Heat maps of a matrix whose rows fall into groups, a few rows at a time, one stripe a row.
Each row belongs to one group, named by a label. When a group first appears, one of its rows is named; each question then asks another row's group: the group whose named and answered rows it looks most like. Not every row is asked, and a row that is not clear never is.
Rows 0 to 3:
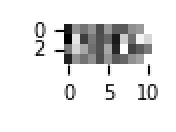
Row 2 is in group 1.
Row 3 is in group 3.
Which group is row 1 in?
3
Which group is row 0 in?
3
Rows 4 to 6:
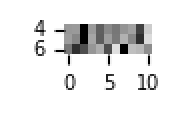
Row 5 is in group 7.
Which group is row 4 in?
7
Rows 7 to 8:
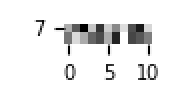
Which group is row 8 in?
1
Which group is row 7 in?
7
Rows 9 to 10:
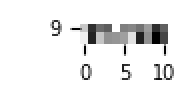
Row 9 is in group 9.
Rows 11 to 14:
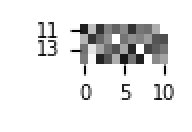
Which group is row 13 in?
1
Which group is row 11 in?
3
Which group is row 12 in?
9
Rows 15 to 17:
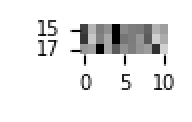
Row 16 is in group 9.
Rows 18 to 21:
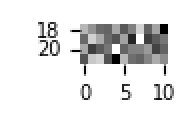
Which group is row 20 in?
9
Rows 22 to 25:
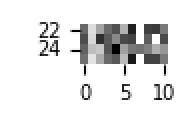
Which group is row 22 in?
1
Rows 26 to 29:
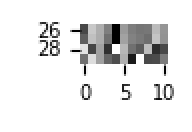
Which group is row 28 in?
9
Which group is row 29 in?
1
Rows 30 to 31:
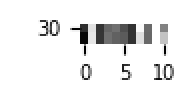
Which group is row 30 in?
3
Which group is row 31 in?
3
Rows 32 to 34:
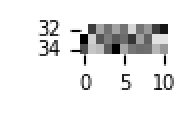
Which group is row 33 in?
3
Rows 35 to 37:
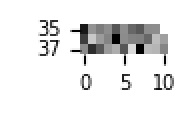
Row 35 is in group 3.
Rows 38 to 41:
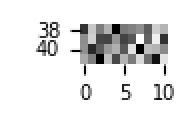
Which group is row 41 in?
7
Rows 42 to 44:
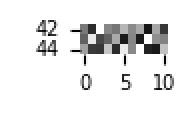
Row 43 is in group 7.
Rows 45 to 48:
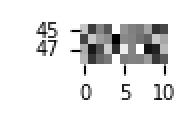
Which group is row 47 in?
7
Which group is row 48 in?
9
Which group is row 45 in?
9
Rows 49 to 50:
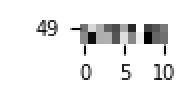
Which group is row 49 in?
1
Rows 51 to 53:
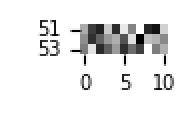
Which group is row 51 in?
7
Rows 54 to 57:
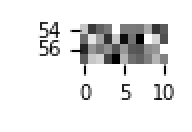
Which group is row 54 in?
9
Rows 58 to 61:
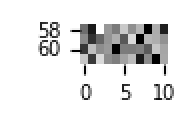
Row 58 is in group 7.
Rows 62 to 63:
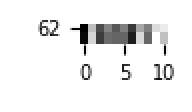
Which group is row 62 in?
3
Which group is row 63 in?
3
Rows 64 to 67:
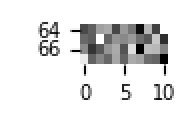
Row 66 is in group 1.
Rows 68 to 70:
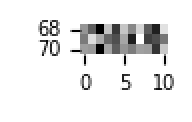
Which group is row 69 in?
1
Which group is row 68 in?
7
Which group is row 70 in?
7
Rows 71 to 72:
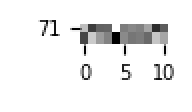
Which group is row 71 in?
9
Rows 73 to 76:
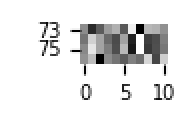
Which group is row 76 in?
7
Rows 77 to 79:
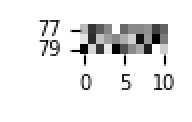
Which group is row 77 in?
9
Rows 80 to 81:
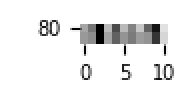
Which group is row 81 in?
7
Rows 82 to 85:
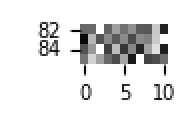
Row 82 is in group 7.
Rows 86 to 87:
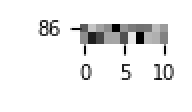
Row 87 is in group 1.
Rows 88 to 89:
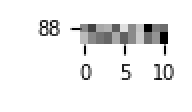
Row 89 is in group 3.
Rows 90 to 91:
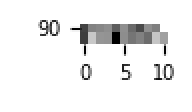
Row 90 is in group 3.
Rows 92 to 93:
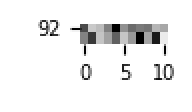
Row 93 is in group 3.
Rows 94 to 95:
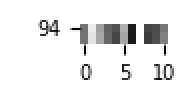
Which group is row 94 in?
1
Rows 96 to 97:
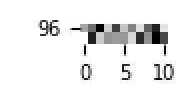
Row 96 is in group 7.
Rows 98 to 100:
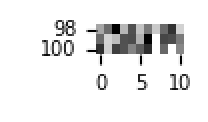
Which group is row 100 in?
3
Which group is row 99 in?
1
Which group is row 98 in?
7
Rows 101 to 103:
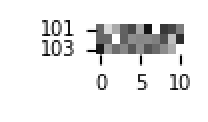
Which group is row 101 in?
1
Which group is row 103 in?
3
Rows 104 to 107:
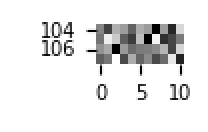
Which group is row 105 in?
1
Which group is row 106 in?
7
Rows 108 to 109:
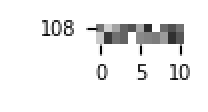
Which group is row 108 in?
1
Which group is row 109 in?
9
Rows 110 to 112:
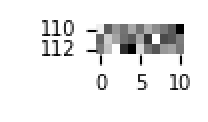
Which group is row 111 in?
1
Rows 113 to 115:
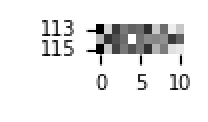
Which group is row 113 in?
3
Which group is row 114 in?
9
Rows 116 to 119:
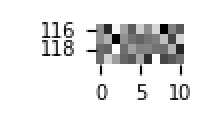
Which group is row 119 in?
1
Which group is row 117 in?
7
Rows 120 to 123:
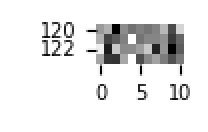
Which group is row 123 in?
9
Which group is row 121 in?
9
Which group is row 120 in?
7
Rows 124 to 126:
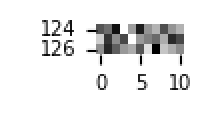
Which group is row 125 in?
9
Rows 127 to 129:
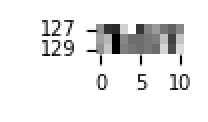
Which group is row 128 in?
7
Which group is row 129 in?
7
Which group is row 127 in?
9
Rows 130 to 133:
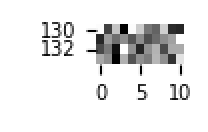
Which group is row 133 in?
7
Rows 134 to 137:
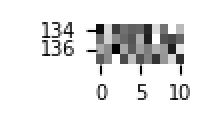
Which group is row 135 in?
1
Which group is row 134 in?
3
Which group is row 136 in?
7
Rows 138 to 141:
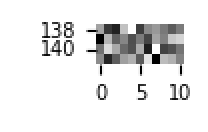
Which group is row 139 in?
3
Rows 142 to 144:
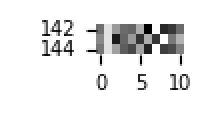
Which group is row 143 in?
7
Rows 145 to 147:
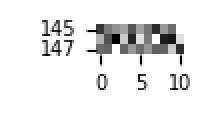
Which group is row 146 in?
7
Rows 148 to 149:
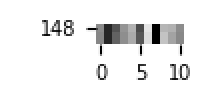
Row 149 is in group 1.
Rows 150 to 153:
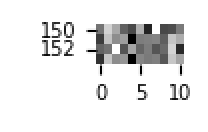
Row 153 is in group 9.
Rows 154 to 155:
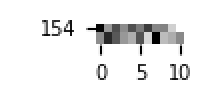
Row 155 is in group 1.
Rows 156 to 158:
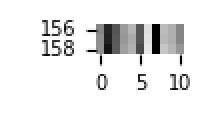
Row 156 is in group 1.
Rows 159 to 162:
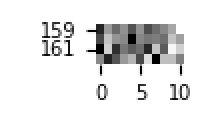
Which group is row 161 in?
3
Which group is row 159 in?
3
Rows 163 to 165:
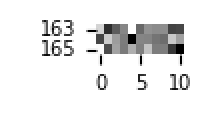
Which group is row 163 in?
9
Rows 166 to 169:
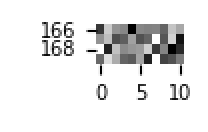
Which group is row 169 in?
1
